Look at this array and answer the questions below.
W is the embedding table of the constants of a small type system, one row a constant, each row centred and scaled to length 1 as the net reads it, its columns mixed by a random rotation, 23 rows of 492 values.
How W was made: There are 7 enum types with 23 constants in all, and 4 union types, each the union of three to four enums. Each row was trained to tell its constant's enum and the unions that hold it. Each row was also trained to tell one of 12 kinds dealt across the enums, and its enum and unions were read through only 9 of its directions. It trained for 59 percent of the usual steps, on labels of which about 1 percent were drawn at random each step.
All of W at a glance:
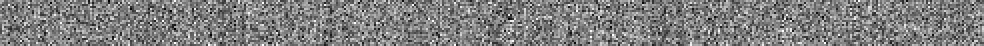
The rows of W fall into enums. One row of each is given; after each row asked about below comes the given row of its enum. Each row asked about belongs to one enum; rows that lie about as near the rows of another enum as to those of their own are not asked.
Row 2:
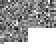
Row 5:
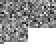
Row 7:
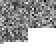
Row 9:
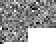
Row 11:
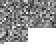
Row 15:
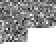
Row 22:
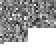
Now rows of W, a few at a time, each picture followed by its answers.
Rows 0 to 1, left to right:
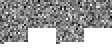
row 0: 9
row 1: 22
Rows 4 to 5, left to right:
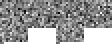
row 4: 11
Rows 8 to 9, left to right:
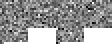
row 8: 9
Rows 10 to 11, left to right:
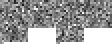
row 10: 15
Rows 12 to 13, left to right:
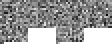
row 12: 15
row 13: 11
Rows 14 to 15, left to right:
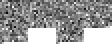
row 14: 15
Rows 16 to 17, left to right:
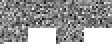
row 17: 11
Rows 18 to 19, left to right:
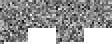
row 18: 7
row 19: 2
